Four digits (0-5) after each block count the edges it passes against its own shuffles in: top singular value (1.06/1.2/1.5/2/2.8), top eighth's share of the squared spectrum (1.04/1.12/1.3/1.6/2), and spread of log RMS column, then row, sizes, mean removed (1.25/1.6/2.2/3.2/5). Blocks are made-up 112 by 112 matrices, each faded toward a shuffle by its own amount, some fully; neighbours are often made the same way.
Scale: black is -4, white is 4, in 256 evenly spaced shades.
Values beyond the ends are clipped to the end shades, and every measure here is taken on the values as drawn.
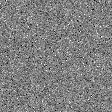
0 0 0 0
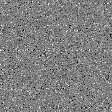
2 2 0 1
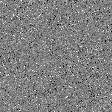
1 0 0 0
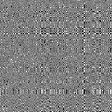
5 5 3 3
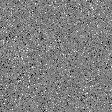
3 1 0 0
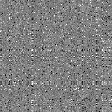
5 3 2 2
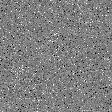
2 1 0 0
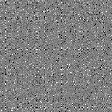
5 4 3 2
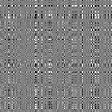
5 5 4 4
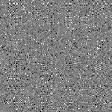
4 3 2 1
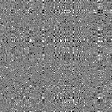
5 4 3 3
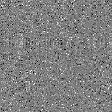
4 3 1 1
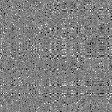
5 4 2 3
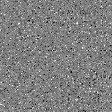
4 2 1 1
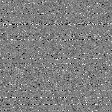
2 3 0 3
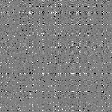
5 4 3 3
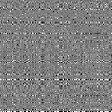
5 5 3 4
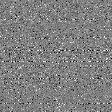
2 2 1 3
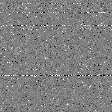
3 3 1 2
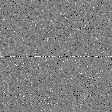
3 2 0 2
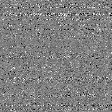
2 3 2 3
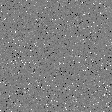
0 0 0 0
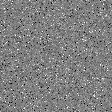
0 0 0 0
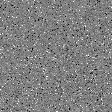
0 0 0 1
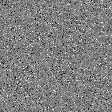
1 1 0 0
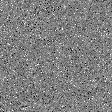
0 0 0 0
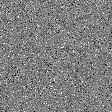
1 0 0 0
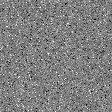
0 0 0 0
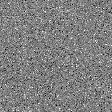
3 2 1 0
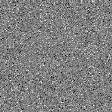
3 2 1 1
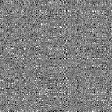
4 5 3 3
